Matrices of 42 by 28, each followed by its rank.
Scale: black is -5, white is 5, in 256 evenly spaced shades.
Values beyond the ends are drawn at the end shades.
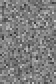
full rank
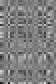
two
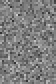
full rank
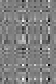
two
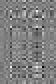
two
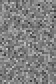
full rank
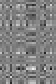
two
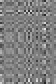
two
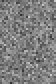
full rank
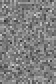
full rank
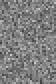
full rank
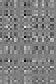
two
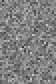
full rank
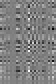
two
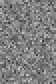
full rank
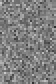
full rank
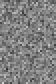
full rank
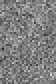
full rank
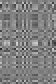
two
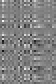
two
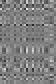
two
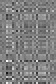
two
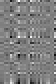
two
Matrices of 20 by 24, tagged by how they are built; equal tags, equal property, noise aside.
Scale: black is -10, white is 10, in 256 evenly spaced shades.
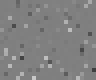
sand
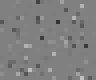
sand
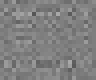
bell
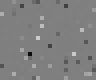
sand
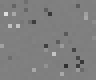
sand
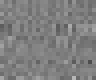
bell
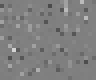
sand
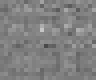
bell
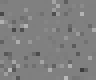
sand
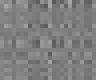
bell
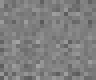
bell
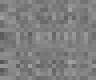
bell
